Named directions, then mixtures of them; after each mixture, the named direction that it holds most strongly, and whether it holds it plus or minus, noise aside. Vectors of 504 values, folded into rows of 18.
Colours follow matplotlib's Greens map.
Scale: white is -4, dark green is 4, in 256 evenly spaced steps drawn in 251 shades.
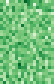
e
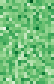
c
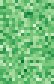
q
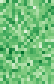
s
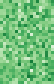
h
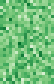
c, minus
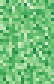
c, plus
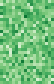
q, plus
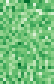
e, plus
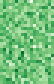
c, minus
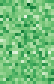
c, minus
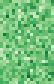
h, plus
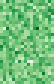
c, plus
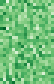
c, minus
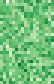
q, plus
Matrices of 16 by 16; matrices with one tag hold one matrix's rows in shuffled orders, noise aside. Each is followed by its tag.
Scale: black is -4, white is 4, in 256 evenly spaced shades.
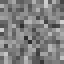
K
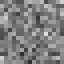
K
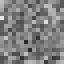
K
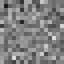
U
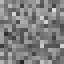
U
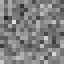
U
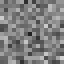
K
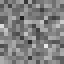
K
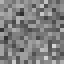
U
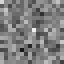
K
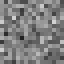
U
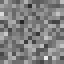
K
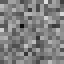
K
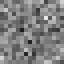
K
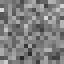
K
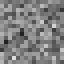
U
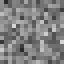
U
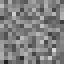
U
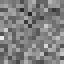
K
